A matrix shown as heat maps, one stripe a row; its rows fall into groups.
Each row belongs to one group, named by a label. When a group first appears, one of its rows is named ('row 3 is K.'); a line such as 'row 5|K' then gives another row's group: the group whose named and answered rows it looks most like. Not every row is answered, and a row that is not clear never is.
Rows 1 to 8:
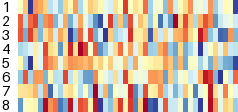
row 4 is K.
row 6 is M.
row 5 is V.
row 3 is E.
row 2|E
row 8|K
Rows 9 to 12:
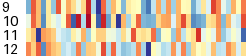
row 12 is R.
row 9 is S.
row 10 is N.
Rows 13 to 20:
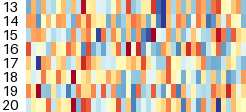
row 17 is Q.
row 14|Q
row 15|S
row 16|E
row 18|V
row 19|R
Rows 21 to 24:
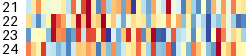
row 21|S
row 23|K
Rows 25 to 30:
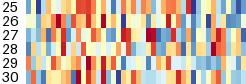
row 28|S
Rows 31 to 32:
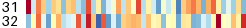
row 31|E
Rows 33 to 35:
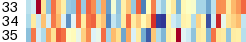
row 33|K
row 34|K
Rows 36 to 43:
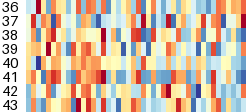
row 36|K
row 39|R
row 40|V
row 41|R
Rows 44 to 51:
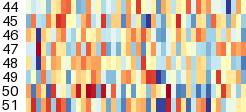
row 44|E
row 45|S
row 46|Q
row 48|V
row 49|K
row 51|Q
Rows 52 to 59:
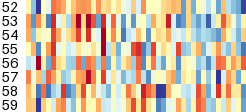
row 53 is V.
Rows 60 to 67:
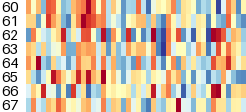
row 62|S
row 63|Q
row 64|R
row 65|V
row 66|M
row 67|S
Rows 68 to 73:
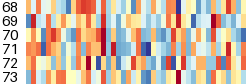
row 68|R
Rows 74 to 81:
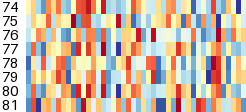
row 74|R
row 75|S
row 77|N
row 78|K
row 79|K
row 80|N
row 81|S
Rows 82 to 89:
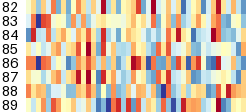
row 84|N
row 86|Q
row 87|V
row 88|Q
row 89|E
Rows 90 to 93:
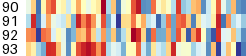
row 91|N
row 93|R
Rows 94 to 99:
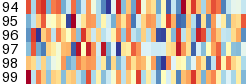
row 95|K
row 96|S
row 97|N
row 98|Q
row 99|E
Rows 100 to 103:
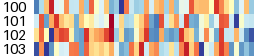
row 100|E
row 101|M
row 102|R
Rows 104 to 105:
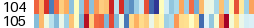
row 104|R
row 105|N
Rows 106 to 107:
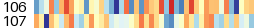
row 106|E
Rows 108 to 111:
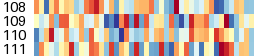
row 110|E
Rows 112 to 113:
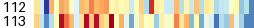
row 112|V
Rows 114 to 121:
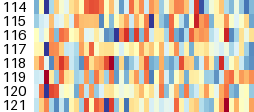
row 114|N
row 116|E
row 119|K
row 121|N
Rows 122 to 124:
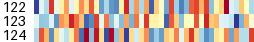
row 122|E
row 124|N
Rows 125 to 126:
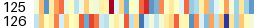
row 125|M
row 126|S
